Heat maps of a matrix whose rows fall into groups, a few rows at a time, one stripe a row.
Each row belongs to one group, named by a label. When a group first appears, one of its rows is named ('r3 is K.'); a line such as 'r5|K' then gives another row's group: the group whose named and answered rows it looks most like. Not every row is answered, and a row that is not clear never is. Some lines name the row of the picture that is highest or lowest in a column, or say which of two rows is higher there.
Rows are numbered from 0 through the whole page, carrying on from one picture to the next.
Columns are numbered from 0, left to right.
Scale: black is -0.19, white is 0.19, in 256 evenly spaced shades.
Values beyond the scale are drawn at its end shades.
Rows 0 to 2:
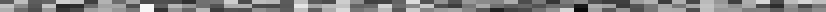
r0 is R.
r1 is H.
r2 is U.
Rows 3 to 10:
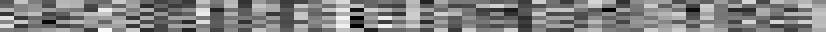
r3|R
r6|R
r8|R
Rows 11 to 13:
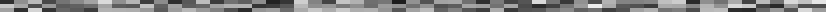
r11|R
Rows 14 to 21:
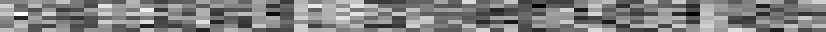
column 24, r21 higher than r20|No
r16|U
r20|R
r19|U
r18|U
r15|H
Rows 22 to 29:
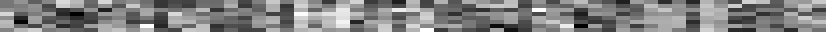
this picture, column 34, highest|23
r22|R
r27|U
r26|U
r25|H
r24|U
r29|U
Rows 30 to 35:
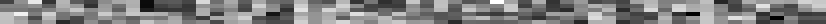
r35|H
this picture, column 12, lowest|32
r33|H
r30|R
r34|H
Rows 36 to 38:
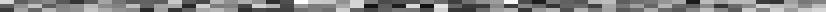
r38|R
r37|R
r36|H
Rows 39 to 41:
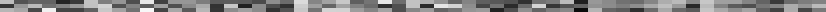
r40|R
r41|H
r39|U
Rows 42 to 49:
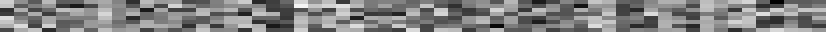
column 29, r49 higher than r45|Yes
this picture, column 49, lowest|48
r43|H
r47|H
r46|H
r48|H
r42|H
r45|R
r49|R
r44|R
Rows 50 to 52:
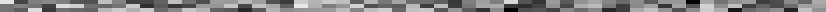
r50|H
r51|R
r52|U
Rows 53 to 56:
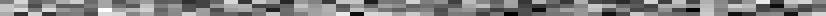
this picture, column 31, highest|53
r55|H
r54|H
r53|R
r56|U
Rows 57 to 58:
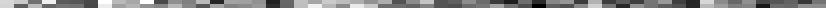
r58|H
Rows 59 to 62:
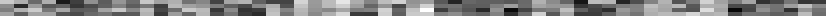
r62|U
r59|H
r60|U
